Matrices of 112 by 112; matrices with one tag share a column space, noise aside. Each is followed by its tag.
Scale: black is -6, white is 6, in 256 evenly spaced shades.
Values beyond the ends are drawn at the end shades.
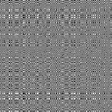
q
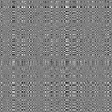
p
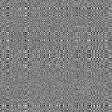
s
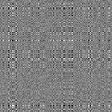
s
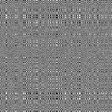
q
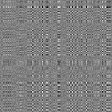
p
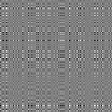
s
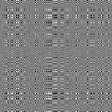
q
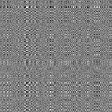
p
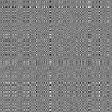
p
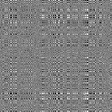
q
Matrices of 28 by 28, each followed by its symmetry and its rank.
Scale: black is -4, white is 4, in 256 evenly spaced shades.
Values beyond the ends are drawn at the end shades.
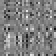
neither, rank three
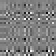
neither, rank two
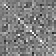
symmetric, rank five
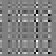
neither, rank one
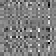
neither, rank three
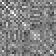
symmetric, rank five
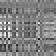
neither, rank two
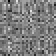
neither, rank five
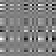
neither, rank one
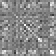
symmetric, rank five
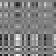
neither, rank one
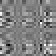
neither, rank two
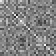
symmetric, rank five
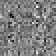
neither, rank five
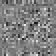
neither, rank five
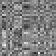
neither, rank three
